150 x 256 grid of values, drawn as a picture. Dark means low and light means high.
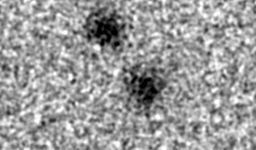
Slope: none. Grain: blotchy. Stripes: none. Odd rows or columns: none. Dips: two. Lone odd cells: none. Seam: none.
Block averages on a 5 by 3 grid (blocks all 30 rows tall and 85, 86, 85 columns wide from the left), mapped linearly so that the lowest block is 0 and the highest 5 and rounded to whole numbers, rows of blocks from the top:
5 1 5 / 4 1 5 / 4 0 4 / 4 1 4 / 4 4 4
